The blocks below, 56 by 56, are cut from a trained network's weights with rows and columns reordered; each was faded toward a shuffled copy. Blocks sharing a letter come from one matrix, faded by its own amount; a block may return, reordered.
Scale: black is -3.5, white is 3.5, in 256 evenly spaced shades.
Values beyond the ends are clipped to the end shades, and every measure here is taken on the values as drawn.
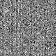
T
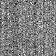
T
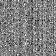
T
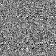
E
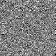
E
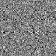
E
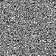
E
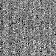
T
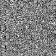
E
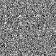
E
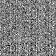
T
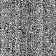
T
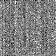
T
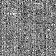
T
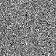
E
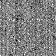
T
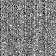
T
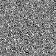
E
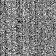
T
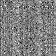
T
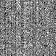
T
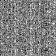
T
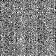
T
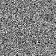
E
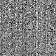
T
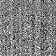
T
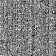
T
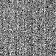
T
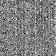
T
